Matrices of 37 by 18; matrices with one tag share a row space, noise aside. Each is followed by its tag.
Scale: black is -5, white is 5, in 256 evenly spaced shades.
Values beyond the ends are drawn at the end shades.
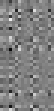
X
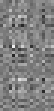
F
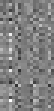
X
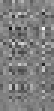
F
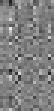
X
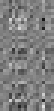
F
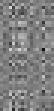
F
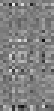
F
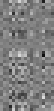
F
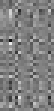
X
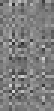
F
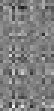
F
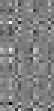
X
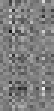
F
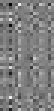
X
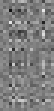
F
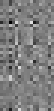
X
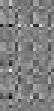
X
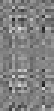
F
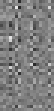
X
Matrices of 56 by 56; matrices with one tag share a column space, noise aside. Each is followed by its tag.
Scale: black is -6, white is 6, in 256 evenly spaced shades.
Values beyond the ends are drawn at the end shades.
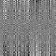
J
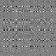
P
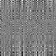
J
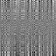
J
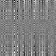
J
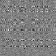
P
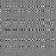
P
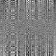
J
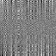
J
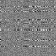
P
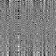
J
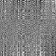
J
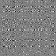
P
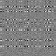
P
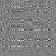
P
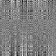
J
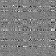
P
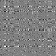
P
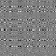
P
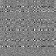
P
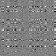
P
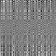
J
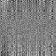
J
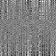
J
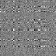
P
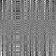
J
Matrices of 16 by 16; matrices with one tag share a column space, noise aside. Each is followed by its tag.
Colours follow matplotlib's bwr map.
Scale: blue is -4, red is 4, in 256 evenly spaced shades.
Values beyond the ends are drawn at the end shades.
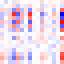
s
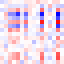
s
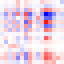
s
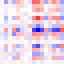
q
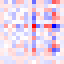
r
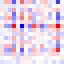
r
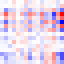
s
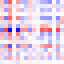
q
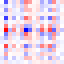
q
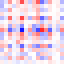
q
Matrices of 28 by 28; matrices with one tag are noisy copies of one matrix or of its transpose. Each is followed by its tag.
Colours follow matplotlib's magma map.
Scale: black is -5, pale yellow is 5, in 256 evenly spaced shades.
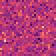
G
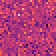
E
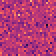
E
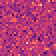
G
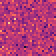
E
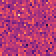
E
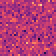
G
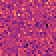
E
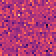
E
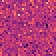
E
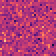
G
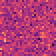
G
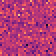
E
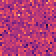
E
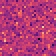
G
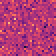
E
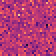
E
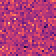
E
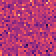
E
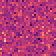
G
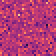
E
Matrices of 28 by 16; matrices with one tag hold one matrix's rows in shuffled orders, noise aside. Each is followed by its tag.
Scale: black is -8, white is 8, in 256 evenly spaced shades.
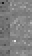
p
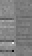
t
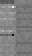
t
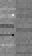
t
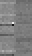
t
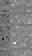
p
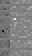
p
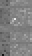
p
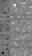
p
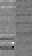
t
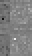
p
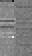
t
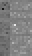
p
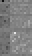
p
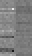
t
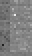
p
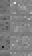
p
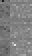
p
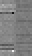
t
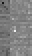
p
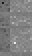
p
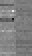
t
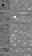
p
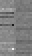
t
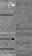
t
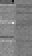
t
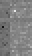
p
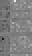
p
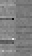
t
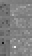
p
